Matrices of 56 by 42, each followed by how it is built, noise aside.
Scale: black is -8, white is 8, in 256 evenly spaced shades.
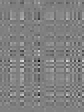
low rank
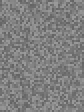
noise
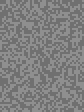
noise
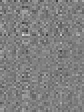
low rank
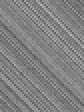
Toeplitz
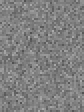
noise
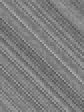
Toeplitz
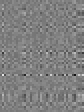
low rank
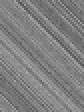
Toeplitz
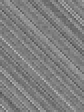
Toeplitz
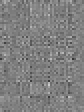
low rank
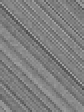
Toeplitz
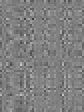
low rank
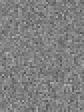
noise
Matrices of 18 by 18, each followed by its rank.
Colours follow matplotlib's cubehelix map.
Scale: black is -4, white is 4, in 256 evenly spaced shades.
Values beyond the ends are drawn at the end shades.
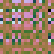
two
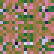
three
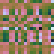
two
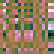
two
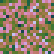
full rank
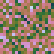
full rank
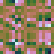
two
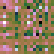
three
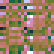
three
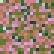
full rank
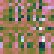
three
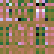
two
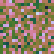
full rank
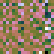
three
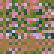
three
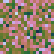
full rank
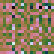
three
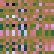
two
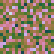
full rank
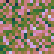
full rank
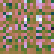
three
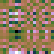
two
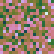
full rank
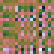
two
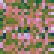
three
